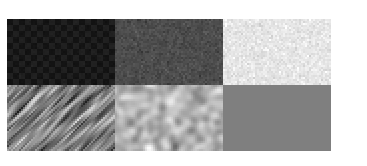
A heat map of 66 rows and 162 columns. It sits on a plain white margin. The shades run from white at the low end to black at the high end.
It is made of 2 by 3 panels. Panel 1,1: very high, checkered, faint in contrast. Panel 1,2: high, fine-grained, faint in contrast. Panel 1,3: very low, fine-grained, faint in contrast. Panel 2,1: middling, slanting up to the right, strong in contrast. Panel 2,2: low, blotchy. Panel 2,3: middling, flat.
